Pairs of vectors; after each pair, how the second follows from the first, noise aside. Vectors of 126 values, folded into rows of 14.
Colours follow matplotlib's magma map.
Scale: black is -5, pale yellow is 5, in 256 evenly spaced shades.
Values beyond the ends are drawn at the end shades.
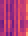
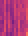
shrunk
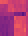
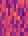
shuffled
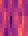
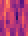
reversed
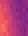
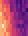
scaled up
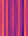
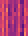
copied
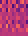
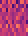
copied
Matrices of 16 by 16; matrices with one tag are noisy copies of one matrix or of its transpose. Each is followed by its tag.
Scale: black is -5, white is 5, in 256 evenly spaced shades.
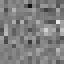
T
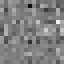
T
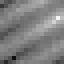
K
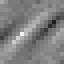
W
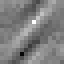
W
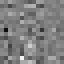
T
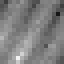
K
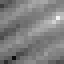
K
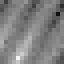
K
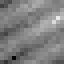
K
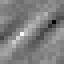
W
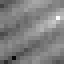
K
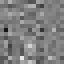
T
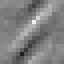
W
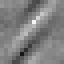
W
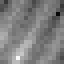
K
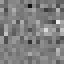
T
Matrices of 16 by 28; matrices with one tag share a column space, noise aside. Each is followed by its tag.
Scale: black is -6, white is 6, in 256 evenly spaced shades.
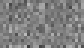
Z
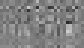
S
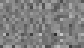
Z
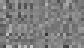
Z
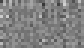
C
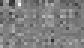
C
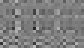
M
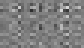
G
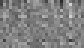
C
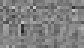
S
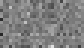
Z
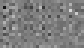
G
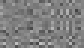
M
